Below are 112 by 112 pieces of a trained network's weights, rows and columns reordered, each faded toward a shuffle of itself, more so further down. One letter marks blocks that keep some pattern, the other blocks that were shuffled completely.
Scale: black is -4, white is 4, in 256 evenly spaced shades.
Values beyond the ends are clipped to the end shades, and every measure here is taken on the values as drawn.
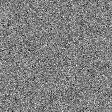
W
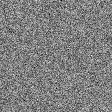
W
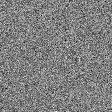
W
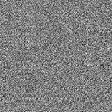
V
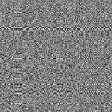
V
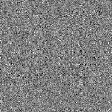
V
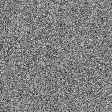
W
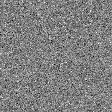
W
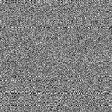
V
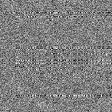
V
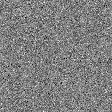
W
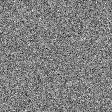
W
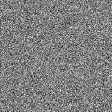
V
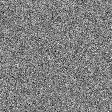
W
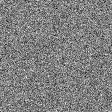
W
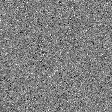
W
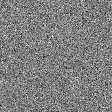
W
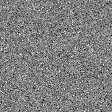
W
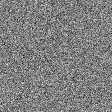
W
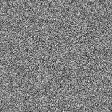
V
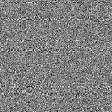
V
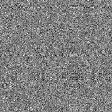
V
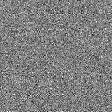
V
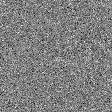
W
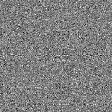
V
